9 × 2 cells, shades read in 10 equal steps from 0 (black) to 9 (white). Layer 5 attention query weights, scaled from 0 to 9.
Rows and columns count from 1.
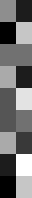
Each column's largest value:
6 9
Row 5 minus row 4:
-3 7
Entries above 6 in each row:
0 1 0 0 1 0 0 1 1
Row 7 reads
6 2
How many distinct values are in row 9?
2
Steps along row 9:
up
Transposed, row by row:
5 0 4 6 3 3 6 1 0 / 1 7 4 1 8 4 2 9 7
